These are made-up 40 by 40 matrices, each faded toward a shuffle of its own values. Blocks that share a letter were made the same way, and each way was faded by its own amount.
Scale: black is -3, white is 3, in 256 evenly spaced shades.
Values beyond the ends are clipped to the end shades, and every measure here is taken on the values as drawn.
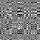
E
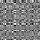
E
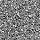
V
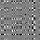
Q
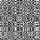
E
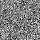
V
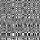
E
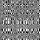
E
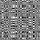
E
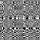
E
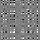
Q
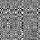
E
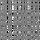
Q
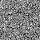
V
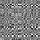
E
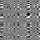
Q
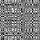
E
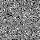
V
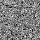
V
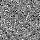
V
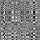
E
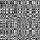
E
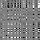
Q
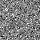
V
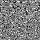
V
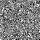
V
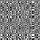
E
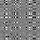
Q
